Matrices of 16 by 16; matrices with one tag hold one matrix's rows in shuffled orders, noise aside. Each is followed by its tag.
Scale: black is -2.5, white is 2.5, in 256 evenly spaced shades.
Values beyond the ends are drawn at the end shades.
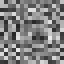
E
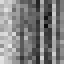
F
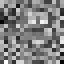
E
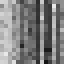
F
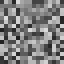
E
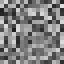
E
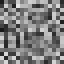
E
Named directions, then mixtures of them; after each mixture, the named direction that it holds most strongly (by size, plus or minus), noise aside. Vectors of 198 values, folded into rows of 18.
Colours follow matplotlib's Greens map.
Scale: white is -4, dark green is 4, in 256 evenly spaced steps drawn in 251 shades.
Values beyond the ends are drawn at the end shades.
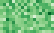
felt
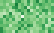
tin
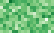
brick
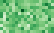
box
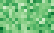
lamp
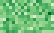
felt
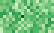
tin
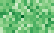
tin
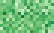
tin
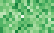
tin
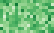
box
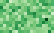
brick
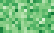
lamp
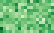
lamp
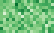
tin
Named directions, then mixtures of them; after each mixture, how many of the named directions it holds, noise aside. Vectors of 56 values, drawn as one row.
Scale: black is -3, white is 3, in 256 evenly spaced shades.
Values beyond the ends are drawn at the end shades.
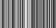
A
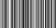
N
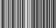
one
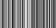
one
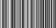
two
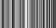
one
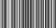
one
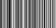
two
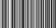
two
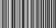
two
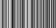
two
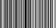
one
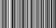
two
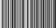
two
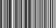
two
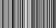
one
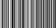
two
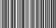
two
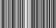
one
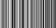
two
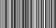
one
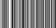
two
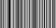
one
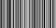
one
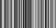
two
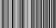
two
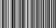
two
